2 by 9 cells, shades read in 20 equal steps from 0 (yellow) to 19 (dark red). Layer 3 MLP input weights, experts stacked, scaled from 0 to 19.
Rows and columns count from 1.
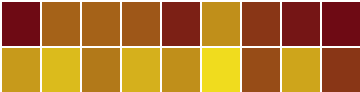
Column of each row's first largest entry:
1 9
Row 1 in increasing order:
7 11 11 12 15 17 18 19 19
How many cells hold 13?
1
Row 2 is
6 3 9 4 7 0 13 5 15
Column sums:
25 14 20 16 24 7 28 23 34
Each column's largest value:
19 11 11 12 17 7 15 18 19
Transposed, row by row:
19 6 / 11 3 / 11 9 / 12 4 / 17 7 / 7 0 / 15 13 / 18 5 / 19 15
